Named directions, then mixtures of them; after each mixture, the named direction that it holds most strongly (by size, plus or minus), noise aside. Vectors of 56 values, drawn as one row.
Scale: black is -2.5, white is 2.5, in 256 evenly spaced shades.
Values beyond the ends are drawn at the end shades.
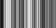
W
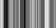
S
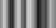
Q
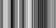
Q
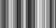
Q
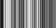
W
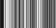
W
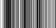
W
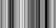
S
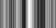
Q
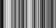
W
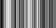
W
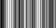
W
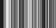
W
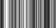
S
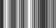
W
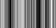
W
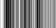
W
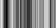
S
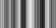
S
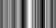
W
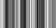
S
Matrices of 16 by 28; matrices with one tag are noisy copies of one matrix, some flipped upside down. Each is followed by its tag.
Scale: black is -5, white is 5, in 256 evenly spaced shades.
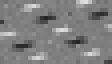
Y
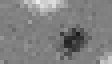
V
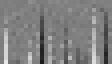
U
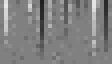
U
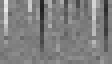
U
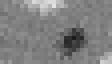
V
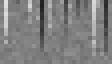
U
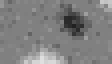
V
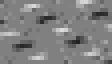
Y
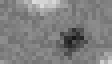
V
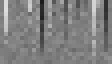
U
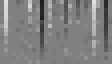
U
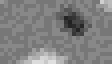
V
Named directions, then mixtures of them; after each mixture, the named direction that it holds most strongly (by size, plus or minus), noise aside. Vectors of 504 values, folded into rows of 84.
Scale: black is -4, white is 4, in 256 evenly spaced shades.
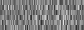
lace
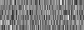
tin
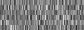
lace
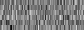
tin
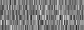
lace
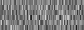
lace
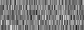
lace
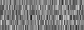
lace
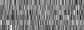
tin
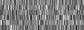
lace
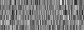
tin
